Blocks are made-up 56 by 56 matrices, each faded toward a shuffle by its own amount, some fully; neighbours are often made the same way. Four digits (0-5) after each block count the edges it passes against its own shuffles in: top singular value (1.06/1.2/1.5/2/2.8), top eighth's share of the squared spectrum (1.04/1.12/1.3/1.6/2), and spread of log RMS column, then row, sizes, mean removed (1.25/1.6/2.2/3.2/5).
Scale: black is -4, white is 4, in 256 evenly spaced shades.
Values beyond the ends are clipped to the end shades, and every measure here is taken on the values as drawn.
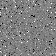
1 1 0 0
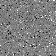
1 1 0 0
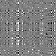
5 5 3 3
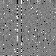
4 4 2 1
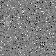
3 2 1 0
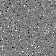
0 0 0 0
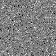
2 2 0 0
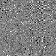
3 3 2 1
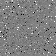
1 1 0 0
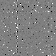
3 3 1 0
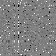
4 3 1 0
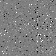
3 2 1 1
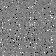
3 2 1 1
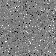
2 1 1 0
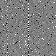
4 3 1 0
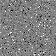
2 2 1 0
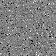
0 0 0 0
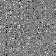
3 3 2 0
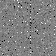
2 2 1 0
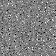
2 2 0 0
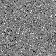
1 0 0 0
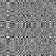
5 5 3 3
